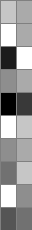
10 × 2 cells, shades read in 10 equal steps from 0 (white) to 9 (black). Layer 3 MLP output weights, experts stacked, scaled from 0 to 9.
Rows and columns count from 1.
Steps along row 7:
down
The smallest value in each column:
0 0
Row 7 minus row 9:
4 -1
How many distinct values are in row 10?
2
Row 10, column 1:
6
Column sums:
38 32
